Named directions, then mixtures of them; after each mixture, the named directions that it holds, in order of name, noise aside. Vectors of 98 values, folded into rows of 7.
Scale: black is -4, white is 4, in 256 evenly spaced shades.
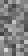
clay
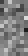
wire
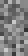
clay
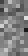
wire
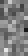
clay, wire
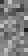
wire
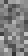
clay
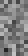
clay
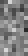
clay, wire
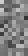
clay, wire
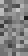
clay, wire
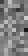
wire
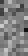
wire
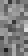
clay, wire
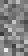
clay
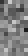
clay, wire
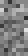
wire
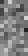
wire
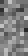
wire
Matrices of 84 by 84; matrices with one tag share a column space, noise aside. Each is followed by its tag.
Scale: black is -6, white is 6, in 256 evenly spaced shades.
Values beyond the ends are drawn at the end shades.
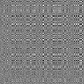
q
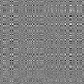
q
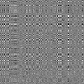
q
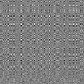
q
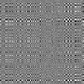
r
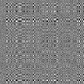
r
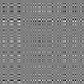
r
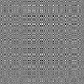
q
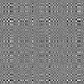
r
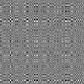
r
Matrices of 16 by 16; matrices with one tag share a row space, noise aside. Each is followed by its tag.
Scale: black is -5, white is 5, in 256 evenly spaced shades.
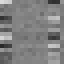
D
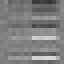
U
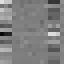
D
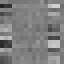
D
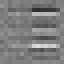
U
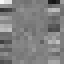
D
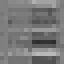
U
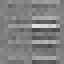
U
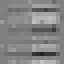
U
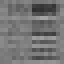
U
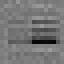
U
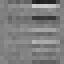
U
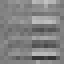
U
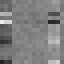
D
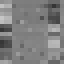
D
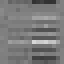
U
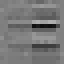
U
